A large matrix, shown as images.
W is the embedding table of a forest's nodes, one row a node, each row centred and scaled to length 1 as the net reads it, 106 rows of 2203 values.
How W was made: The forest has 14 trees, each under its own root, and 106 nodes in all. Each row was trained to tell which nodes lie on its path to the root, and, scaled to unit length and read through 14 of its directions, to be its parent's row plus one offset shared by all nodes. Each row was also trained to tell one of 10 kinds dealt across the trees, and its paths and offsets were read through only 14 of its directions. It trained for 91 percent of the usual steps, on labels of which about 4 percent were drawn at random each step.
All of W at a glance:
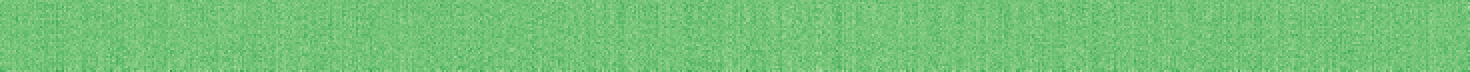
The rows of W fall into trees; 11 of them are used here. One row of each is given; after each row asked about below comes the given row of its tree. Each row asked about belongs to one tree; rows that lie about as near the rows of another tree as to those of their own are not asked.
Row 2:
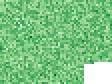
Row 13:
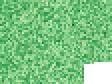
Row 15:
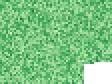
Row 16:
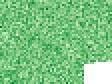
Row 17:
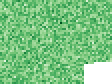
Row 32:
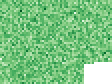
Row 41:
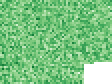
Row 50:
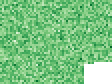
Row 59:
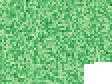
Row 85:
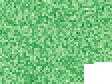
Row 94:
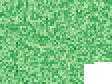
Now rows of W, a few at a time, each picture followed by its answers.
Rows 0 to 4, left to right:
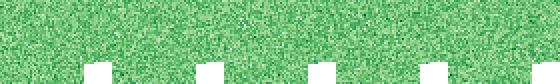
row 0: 16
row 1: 15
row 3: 17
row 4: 41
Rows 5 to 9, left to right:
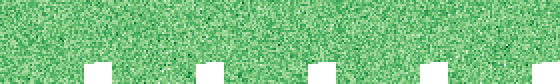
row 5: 16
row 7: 59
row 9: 16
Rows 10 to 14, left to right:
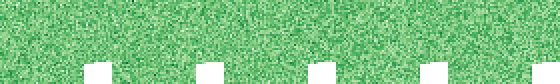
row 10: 16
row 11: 32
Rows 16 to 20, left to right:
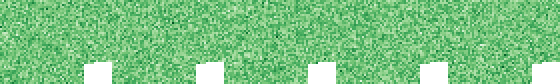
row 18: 2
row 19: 32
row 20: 16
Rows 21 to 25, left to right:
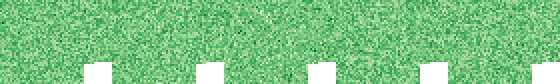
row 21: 13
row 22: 13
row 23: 17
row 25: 2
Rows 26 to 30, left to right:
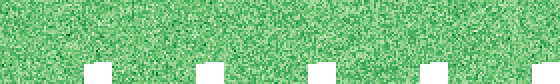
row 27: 2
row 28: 17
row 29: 2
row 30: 13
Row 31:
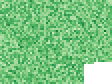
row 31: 16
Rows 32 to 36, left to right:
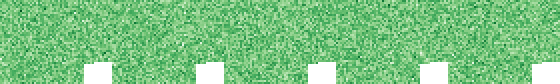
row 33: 32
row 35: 32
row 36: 32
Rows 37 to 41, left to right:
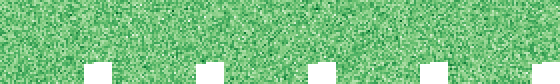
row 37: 2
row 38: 41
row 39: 17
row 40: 13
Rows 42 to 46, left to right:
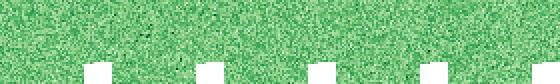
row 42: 2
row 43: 17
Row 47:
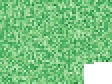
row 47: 15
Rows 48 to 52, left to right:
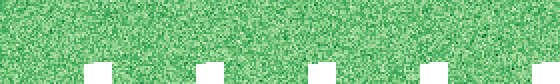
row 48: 13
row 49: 13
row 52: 17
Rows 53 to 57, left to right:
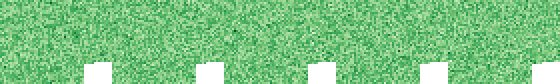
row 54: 13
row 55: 2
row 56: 2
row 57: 13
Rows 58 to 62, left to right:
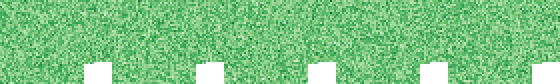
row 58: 17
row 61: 16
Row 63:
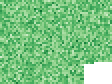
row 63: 85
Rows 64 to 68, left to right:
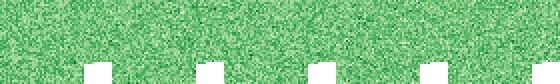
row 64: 2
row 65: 85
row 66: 16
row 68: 41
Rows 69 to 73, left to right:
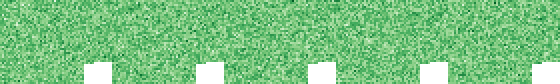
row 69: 41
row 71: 32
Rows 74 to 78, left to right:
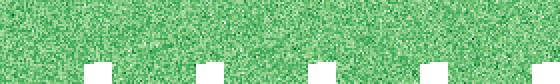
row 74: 59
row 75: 50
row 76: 17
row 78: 32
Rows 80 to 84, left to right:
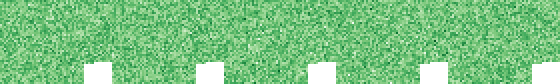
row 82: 2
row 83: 32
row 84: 17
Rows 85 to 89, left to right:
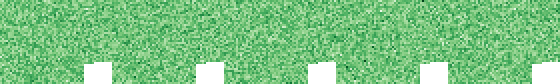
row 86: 13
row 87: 15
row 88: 32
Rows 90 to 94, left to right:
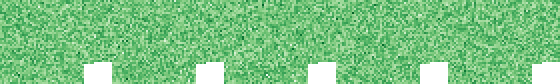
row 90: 32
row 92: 2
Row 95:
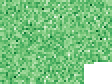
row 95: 16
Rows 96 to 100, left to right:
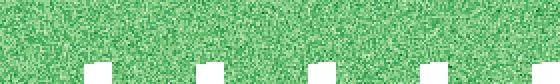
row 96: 16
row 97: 50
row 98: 32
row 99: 13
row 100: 13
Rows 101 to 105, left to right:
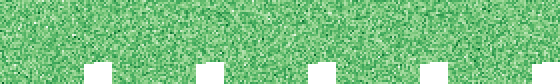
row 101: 16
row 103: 17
